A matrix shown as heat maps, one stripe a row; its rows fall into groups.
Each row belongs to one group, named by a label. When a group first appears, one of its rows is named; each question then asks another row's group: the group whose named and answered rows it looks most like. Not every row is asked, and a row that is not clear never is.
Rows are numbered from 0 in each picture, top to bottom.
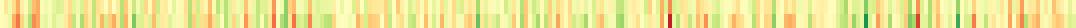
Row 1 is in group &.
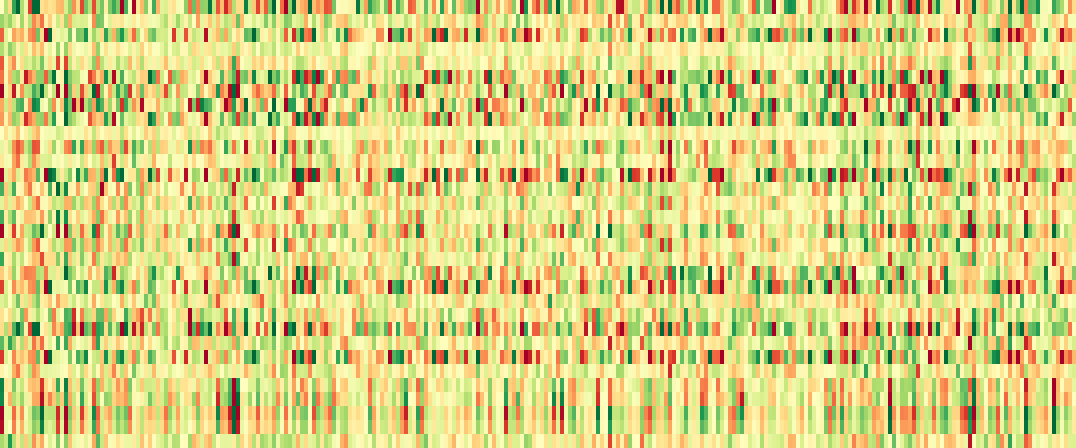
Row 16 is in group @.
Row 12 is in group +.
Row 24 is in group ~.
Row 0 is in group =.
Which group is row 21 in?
=
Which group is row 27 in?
~
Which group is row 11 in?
&
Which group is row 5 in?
+
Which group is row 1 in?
~
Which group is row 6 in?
@
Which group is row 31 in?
~
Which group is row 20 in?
+
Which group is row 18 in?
~
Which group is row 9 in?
&
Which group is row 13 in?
~
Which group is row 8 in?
+
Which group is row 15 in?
~
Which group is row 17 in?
&
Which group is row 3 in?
~
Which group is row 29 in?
@
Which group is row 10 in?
&
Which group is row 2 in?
+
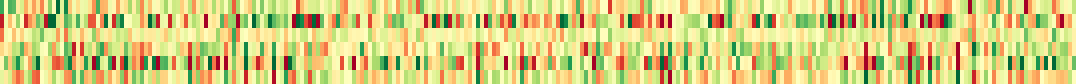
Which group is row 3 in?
=
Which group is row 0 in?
~
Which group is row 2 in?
@
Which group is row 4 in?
=
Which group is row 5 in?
&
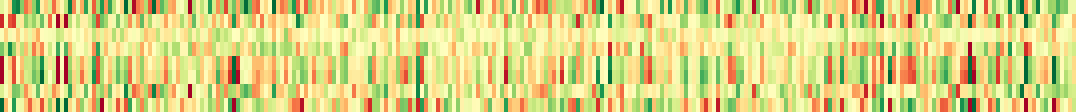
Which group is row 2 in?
&
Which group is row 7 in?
~
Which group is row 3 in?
~
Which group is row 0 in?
=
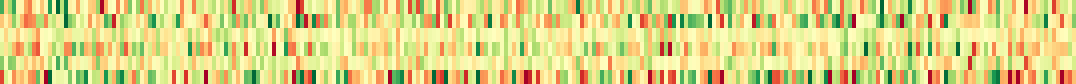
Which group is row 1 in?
+
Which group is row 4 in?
~
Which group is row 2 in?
&
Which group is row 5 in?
+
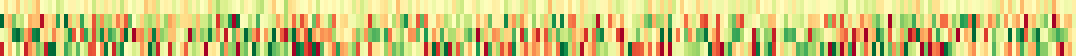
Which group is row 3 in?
+
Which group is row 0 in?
&
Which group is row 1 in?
~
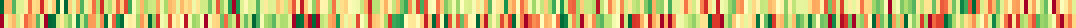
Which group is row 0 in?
~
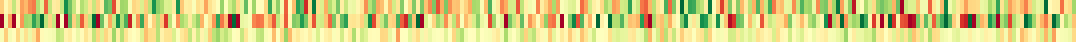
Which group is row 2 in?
&
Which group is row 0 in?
+
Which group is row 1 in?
@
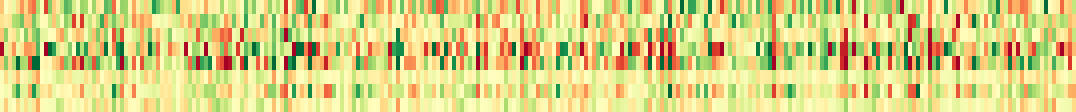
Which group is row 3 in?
+
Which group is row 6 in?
=
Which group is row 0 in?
+
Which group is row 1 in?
=
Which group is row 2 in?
=
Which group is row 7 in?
&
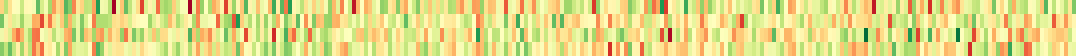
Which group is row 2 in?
&
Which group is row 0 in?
=
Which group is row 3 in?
~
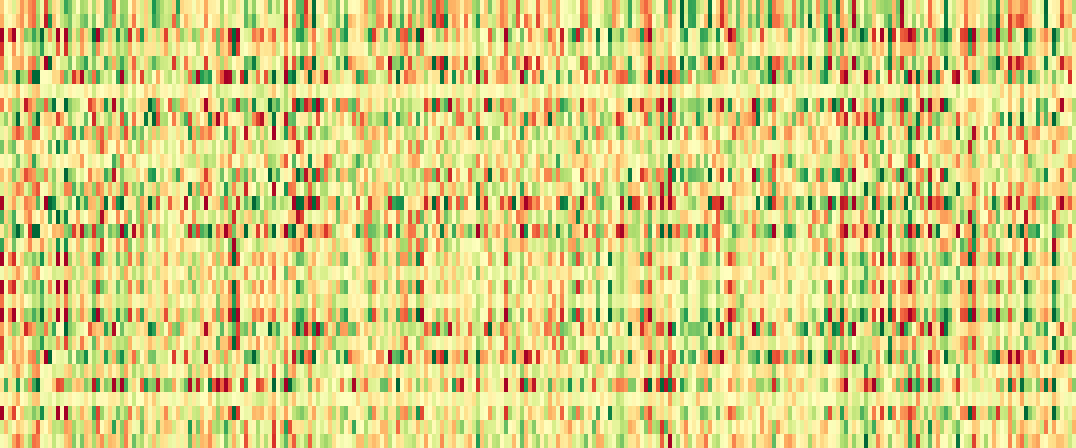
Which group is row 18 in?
@
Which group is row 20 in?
@
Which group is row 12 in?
+
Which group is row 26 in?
&
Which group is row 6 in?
&
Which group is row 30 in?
&
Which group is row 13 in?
&
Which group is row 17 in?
~
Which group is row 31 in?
&
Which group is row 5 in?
=
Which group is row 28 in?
&
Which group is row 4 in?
+
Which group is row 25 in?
+
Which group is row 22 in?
@
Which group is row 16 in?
=
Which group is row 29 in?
@
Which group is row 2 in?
@
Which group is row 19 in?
&
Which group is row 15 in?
~
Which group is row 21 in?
@
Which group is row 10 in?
~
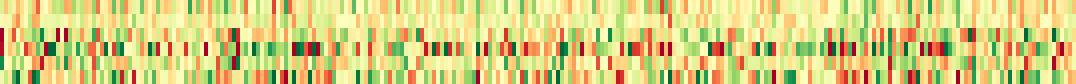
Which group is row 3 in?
+
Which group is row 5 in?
=
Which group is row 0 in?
&
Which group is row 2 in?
@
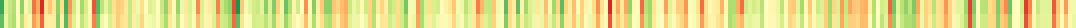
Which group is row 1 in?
~
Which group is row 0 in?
~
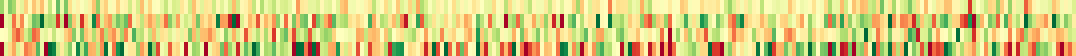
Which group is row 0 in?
~
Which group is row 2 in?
&
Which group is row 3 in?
+
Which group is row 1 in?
@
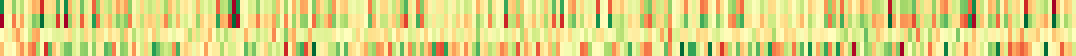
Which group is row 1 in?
@
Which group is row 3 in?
+
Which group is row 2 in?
&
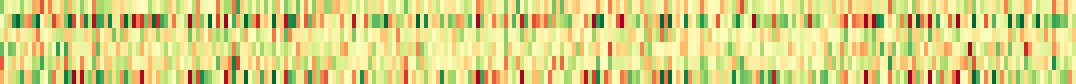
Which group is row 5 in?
=
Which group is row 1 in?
=
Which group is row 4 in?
@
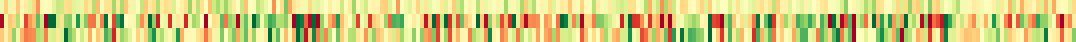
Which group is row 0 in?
&
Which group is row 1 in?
+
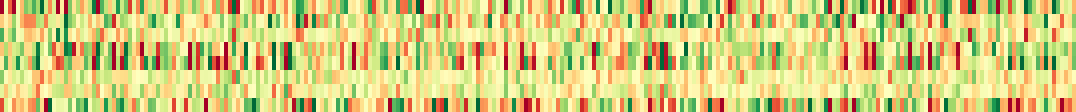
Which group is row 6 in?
&
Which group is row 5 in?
~
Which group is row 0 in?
@
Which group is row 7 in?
+
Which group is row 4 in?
=
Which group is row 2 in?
~
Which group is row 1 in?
+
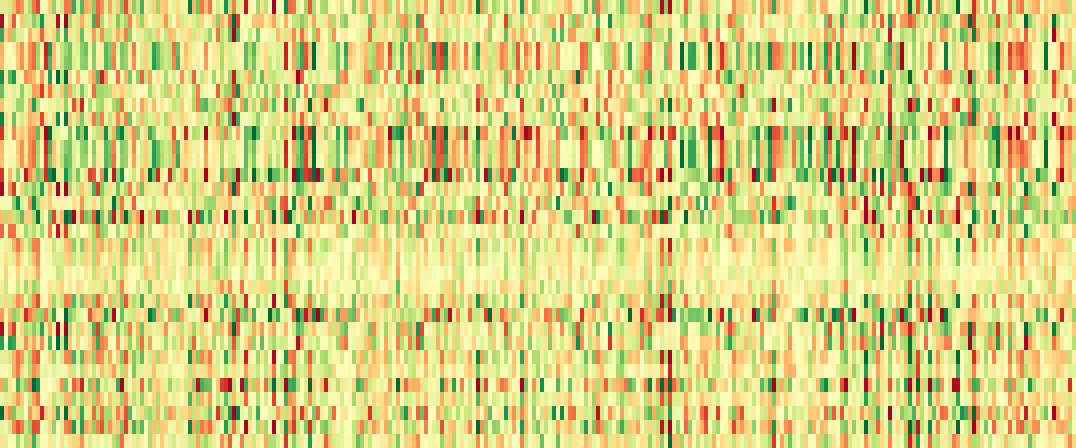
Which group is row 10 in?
+
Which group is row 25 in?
&
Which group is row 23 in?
@
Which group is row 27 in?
=
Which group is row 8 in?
~
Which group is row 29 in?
~
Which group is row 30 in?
&
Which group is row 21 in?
&
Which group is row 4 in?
+
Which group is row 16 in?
@
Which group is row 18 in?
&
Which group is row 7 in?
=
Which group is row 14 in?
=
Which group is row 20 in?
=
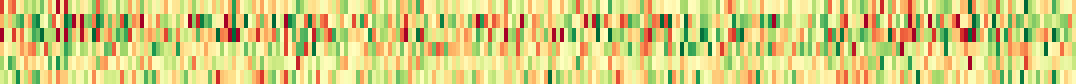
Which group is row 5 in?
=
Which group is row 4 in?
~
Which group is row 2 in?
@
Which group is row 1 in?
=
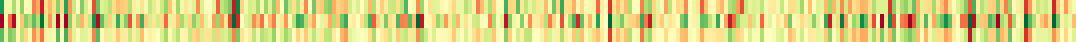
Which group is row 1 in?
@
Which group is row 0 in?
~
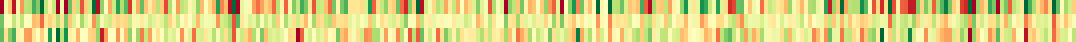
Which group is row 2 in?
~
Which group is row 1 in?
~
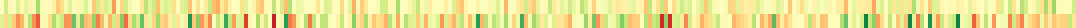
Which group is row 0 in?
=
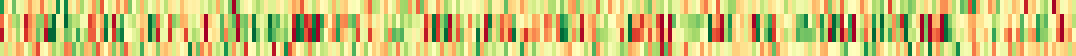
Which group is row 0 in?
~
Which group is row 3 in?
&
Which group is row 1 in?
+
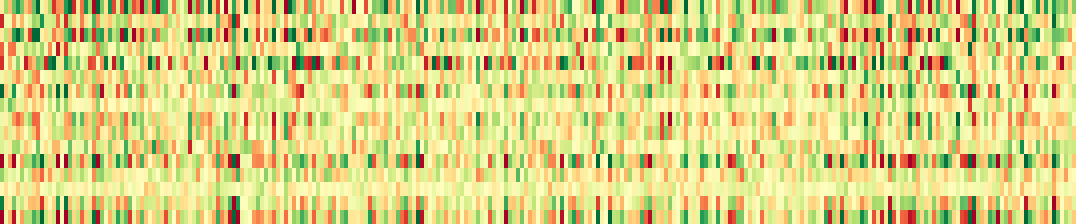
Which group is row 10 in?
=
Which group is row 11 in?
@
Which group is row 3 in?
@
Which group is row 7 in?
~
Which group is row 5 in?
&
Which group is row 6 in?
~
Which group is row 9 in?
&
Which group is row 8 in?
&
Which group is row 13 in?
&
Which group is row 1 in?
@
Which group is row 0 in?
=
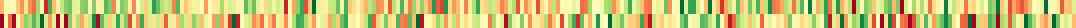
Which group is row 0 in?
+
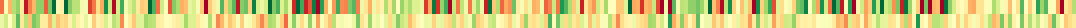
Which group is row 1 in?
=
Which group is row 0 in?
+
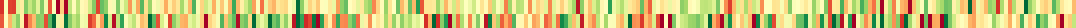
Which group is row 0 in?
@
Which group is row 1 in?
+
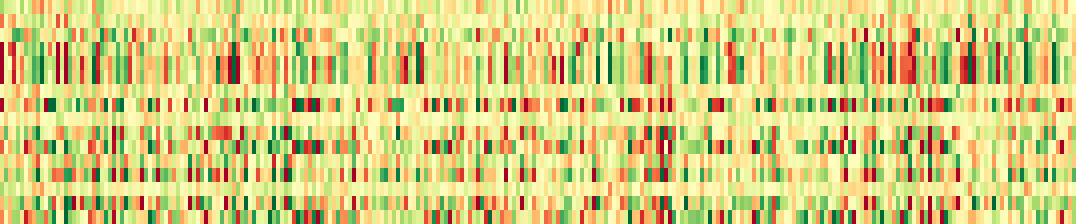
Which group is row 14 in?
=
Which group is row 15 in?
+
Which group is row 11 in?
&
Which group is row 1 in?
@
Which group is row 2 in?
=
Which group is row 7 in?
+
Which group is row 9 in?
=
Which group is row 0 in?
~
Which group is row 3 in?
@
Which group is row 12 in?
=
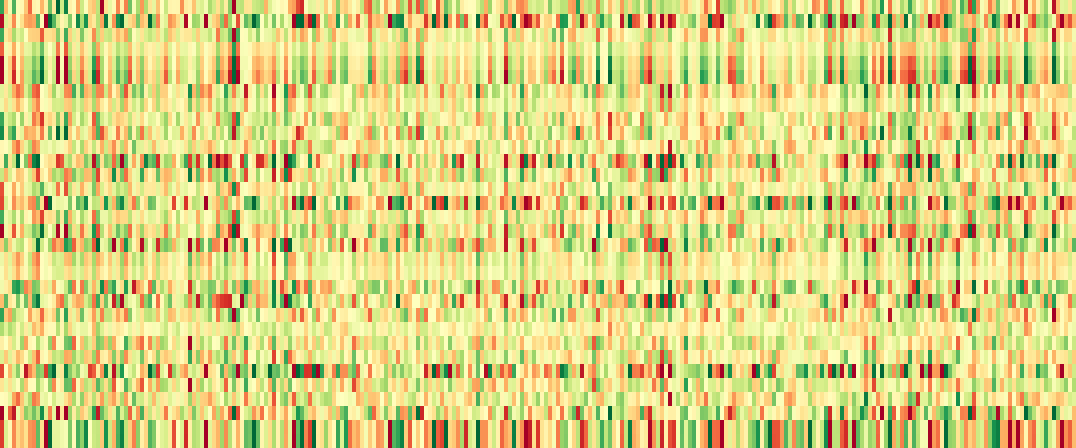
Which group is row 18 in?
&
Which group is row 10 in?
&
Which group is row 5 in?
@
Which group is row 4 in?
@
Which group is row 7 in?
&
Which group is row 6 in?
&
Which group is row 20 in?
=
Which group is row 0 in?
~
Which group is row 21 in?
=
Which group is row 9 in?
~
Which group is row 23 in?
~
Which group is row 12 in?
&
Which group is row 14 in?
+
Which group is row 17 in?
=
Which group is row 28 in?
&
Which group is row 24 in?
=
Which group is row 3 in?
@
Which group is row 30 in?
+
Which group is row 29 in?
@
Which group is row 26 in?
+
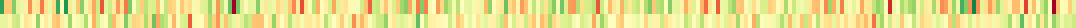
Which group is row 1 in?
=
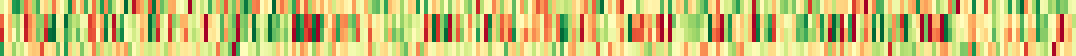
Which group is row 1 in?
+
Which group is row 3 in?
~
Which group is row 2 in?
+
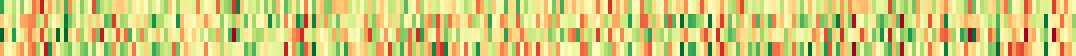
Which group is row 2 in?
~
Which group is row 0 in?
~
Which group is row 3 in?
+
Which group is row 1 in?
+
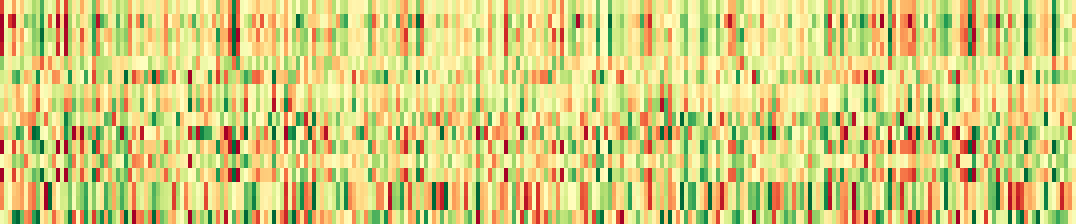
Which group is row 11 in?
=
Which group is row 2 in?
@
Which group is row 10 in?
@
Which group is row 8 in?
+
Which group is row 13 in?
+
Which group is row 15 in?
=
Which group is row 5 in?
=
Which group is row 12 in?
@
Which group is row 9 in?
=
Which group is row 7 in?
&
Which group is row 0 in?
@
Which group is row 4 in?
~
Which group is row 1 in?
@
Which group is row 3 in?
@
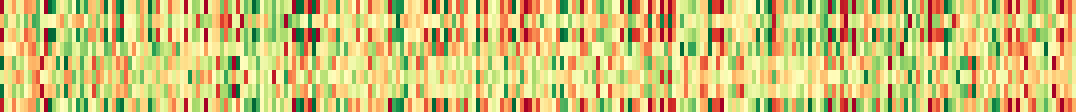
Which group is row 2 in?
+
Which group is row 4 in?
~
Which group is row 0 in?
+
